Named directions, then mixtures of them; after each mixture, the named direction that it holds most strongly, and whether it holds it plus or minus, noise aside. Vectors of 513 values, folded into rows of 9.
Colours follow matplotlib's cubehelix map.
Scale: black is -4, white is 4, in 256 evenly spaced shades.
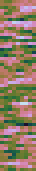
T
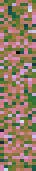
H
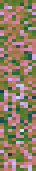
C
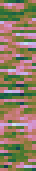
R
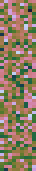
H, minus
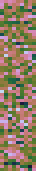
C, minus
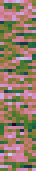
R, minus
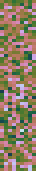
C, plus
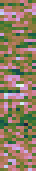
R, minus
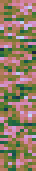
T, plus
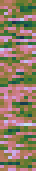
T, minus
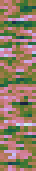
T, minus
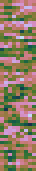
T, plus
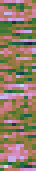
R, minus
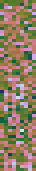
C, plus
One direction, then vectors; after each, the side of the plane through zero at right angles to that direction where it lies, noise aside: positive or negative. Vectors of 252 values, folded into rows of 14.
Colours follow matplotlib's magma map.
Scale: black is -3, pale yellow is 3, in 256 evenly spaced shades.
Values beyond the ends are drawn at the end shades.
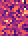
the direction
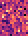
negative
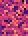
negative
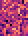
negative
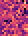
negative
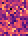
positive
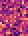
positive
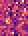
positive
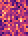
negative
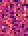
positive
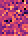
negative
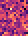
negative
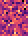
negative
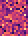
negative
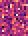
negative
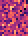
negative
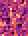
negative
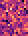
negative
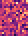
positive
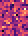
positive
